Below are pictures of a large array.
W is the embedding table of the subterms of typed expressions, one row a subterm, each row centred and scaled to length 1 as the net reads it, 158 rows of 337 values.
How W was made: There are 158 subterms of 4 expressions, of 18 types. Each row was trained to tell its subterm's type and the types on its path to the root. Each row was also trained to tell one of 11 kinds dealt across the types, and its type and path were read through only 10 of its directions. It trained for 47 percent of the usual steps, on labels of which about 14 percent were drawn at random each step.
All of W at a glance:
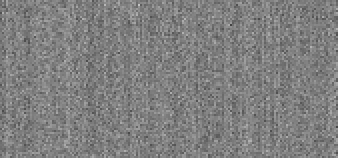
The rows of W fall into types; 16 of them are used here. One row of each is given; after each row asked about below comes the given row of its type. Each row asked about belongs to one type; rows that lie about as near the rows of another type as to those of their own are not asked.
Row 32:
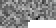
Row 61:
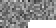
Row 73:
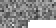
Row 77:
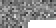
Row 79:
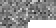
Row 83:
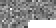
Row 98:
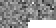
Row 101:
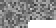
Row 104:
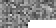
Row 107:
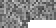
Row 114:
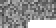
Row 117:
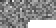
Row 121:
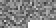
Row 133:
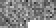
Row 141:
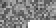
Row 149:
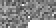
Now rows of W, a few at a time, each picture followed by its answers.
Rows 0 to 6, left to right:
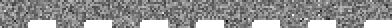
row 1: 107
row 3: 121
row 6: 149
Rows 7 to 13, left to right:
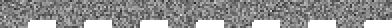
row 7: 79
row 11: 79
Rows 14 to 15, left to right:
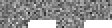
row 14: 32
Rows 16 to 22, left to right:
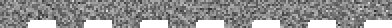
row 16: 98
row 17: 73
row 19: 32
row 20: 149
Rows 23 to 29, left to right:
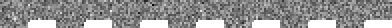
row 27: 83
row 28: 141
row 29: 114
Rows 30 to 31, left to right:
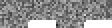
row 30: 149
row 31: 77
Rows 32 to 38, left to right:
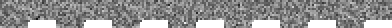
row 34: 32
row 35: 32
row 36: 114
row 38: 133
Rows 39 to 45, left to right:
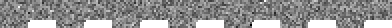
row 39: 98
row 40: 98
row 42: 149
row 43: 98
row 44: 121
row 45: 83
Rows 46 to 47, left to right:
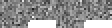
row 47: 77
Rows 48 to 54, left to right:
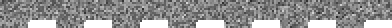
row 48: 104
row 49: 141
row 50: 107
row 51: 73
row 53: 133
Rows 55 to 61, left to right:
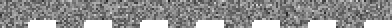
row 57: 121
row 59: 61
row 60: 32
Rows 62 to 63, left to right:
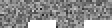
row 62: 83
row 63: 114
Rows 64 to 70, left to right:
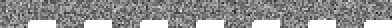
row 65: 149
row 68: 77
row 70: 121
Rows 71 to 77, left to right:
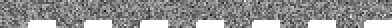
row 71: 114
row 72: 133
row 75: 73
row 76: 149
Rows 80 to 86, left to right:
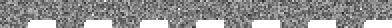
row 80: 114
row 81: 79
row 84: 61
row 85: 73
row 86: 101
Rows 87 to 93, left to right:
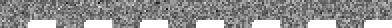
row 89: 121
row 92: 114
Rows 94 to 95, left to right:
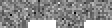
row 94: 107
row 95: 83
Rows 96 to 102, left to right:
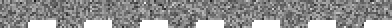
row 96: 77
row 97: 104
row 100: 79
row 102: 98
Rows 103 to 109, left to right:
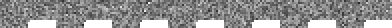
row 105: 98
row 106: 133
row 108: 104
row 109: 79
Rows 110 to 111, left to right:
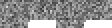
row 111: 121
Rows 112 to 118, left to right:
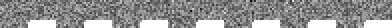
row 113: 107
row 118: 77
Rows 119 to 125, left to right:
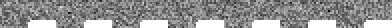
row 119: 61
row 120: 149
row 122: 98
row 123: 77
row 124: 133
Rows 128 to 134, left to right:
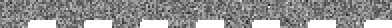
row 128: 77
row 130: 79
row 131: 104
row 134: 107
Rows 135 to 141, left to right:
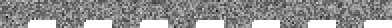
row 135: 104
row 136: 32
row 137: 114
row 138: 73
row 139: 114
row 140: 141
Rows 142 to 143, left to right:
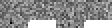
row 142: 104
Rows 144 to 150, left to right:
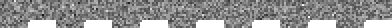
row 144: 98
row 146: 32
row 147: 149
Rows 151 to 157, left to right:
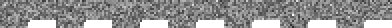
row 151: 79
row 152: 32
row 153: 121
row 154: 77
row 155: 133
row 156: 117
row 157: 121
